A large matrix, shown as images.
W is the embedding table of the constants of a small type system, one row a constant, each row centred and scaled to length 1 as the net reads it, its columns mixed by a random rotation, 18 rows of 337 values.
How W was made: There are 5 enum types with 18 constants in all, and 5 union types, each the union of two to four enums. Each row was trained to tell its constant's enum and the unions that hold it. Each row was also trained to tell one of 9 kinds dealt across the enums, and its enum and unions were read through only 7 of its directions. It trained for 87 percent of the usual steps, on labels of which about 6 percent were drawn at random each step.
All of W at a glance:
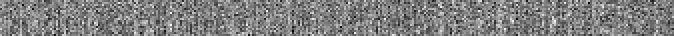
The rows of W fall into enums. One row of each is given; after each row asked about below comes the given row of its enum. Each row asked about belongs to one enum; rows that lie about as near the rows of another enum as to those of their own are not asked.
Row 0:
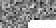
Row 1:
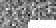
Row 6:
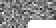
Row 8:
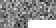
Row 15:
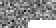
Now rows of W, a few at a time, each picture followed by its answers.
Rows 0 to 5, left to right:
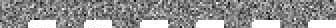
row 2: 15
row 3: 6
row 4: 8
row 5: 0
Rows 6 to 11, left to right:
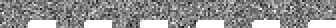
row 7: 0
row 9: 1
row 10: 15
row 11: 15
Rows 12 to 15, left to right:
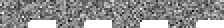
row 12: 6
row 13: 0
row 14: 6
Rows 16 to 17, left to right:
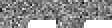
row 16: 0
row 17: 6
